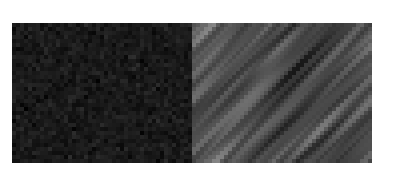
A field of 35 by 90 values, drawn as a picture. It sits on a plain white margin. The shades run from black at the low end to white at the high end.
The table splits into one row of 2 panels. Panel 1,1: very low, fine-grained, faint in contrast. Panel 1,2: low, slanting up to the right.
